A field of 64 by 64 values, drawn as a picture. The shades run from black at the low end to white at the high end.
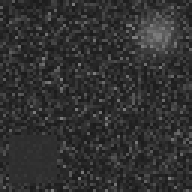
One bump rises in the top right. The values are skewed, with a long tail toward high values. Overall the values sit about 20% of the way up the scale. No row or column stands out. The ninth with the highest average is the top right. An odd patch, calmer than its surroundings, sits in the bottom left.
